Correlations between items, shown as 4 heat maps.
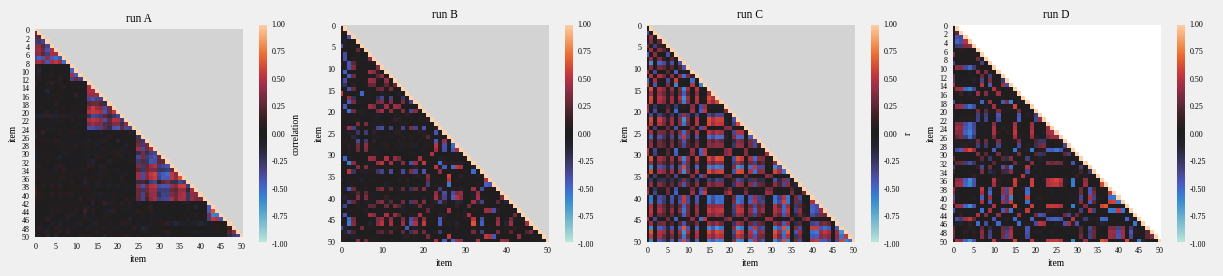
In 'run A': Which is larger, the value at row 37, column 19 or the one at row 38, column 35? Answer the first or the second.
the second
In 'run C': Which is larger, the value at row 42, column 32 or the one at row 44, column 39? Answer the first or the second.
the first
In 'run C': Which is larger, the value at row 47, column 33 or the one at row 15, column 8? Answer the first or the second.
the first
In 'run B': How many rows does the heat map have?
51
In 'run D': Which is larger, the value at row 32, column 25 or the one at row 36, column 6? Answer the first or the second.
the first
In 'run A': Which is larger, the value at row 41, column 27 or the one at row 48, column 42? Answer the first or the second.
the first
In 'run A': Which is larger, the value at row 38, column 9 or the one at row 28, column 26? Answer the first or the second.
the first
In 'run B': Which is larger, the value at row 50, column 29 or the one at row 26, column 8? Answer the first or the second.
the first
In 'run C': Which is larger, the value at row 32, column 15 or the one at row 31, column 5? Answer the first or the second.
the first
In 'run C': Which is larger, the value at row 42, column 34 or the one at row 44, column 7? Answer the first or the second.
the first
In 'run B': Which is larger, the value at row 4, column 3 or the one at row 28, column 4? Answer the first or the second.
the second
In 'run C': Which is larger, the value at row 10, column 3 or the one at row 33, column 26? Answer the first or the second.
the second
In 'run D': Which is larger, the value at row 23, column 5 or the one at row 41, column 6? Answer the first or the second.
the second
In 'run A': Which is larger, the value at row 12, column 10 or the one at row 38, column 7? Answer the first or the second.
the first
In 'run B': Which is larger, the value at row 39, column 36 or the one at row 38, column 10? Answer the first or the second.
the second
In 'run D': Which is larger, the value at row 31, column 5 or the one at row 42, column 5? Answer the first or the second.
the first
